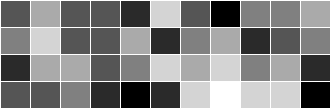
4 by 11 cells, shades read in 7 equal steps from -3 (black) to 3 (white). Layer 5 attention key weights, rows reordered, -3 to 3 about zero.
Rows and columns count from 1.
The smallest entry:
-3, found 3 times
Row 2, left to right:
0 2 -1 -1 1 -2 0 1 -2 -1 0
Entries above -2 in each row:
9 9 9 7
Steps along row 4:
same up down down up up up down same down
